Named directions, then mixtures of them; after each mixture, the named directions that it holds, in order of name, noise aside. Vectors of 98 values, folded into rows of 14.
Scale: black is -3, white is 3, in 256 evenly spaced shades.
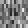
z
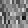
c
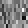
c, z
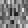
z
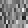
c, z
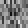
c, z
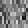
c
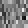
c, z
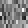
c, z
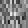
c, z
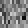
c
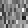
c, z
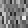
c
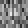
z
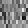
c, z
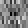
c, z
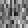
z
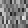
c
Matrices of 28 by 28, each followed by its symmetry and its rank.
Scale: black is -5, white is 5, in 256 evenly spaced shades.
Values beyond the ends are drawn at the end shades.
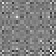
symmetric, rank three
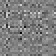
neither, rank three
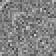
symmetric, full rank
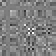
symmetric, rank three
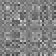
symmetric, rank three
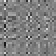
neither, rank three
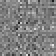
neither, rank five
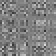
neither, rank three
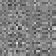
neither, rank three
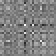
symmetric, rank three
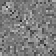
symmetric, full rank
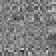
neither, rank five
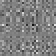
neither, rank three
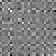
symmetric, rank three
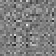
neither, rank five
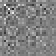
symmetric, rank three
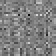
neither, rank five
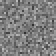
symmetric, full rank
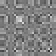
symmetric, rank three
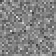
symmetric, full rank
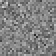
symmetric, full rank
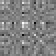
symmetric, rank three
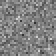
symmetric, full rank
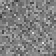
symmetric, full rank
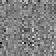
neither, rank five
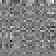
neither, rank three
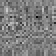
neither, rank five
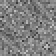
symmetric, full rank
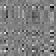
neither, rank three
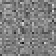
neither, rank five
